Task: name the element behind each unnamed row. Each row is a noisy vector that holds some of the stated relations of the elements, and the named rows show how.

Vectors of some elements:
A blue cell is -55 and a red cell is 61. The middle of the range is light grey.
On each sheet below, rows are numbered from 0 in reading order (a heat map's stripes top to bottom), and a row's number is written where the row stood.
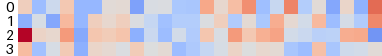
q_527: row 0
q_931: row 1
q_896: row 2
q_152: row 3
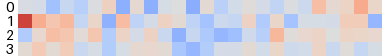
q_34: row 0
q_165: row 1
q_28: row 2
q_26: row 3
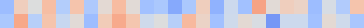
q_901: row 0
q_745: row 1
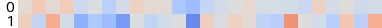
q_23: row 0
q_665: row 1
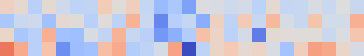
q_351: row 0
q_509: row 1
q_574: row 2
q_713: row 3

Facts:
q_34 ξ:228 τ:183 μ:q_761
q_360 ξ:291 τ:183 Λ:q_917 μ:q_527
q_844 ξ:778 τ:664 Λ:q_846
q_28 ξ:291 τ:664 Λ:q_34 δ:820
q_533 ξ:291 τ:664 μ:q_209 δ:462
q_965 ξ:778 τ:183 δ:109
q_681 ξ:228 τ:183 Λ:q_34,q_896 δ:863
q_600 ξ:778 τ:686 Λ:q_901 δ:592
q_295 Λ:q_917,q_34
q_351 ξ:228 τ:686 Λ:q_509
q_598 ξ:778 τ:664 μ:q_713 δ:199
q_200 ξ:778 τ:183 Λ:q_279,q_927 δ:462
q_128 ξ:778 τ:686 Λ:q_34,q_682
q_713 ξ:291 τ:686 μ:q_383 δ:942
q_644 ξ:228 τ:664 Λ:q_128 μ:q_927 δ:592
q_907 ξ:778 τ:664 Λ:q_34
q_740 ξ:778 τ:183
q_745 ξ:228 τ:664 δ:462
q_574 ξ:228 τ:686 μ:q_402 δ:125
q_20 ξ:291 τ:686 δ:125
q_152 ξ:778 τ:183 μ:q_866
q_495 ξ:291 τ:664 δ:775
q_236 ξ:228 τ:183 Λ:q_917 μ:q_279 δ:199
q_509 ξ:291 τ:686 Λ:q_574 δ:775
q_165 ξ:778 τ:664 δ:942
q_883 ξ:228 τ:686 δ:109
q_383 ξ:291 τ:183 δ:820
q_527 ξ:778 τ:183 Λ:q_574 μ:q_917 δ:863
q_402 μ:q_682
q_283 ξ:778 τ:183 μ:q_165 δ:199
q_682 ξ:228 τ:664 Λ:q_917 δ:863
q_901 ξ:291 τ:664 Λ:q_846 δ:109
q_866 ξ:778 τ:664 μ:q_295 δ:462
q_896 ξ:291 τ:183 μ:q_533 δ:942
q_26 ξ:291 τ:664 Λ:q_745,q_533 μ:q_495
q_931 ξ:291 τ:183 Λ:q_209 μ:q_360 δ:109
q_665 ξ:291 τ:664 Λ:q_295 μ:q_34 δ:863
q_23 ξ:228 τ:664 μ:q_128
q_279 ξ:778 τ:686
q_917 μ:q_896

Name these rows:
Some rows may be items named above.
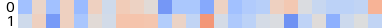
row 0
q_883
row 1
q_200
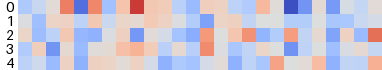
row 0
q_866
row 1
q_295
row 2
q_527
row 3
q_200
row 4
q_965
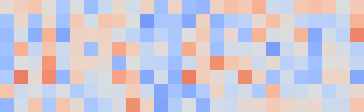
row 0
q_598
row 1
q_883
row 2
q_931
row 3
q_745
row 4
q_917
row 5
q_533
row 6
q_600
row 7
q_495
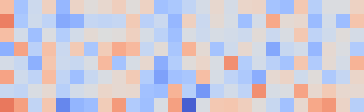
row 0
q_152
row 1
q_681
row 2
q_740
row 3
q_745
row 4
q_360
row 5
q_20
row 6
q_383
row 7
q_713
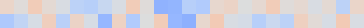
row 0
q_644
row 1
q_402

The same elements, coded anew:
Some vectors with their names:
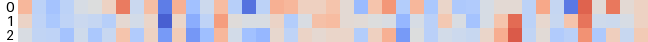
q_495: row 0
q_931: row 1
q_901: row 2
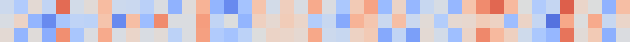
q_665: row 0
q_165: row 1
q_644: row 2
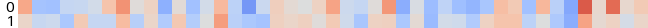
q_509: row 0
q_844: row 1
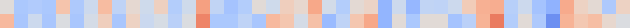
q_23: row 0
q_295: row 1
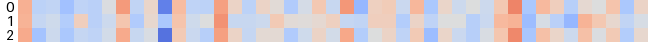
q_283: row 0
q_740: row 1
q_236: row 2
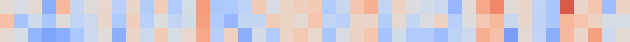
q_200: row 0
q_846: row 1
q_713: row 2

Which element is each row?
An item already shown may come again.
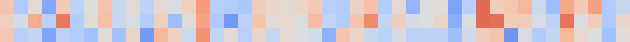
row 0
q_600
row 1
q_681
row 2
q_896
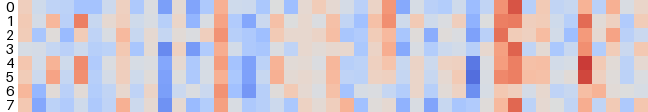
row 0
q_883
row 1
q_681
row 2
q_600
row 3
q_901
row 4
q_527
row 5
q_527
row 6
q_917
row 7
q_598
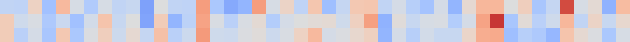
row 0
q_533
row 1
q_965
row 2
q_152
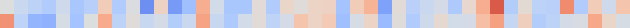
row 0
q_901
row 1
q_574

